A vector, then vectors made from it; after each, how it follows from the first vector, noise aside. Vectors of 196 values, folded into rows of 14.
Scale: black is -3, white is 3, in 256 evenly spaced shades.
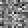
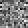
wrapped around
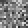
wrapped around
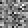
negated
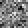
sign-scrambled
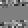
partly zeroed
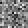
negated
